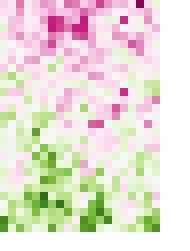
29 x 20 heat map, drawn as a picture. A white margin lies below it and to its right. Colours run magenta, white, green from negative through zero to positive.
There are no regular stripes. The field climbs toward the bottom. The top middle is the ninth with the lowest average.
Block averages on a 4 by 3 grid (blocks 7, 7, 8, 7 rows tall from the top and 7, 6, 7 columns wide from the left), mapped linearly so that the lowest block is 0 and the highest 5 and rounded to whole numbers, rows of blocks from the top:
1 0 1
2 2 2
4 3 3
5 5 4
